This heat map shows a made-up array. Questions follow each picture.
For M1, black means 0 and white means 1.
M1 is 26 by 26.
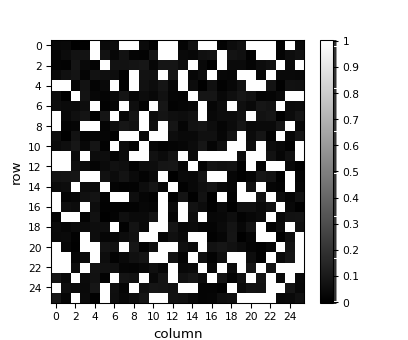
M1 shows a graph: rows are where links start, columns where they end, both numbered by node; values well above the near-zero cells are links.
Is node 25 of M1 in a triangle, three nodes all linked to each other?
yes
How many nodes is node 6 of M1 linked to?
6
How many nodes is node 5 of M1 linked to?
4
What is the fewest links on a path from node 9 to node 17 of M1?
2
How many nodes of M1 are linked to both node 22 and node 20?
6
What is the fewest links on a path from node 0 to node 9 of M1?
2
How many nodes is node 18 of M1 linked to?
5
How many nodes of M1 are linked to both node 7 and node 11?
4
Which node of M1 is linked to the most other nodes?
node 11
